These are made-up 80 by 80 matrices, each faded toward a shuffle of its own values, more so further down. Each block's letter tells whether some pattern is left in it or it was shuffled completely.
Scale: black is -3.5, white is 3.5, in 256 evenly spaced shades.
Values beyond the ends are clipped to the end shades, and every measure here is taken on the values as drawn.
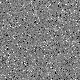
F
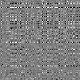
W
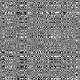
W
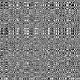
W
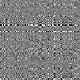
W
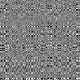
W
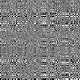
W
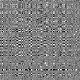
W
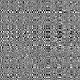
W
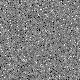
F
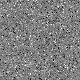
F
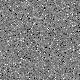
F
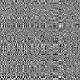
W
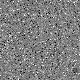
F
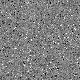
F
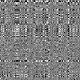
W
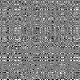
W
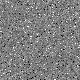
F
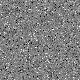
F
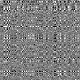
W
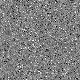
F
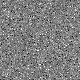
F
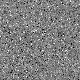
F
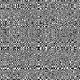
W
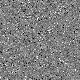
F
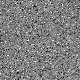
F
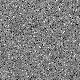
F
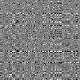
W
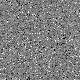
F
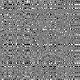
W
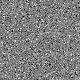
F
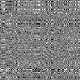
W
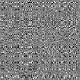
W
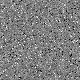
F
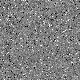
F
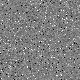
F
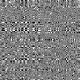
W
